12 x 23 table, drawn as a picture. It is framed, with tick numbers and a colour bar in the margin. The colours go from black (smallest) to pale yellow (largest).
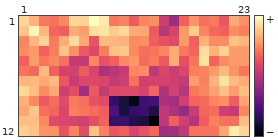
Histogram: skewed, a long tail of low values. Average level on the scale: 70%. Roughest part: bottom middle. Ninth with the lowest average: bottom middle. Grain: blotchy. Odd patch: lower, in the bottom middle. Ninth with the highest average: top left.
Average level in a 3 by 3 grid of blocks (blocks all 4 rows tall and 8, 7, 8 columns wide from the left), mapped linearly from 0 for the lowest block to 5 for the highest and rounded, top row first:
5 5 4
4 3 4
4 0 3
